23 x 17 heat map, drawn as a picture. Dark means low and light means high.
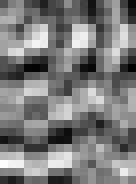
Rings: centred on the top left. Slope: none. Histogram: bell-shaped. Stripes: horizontal, repeating 3 times.
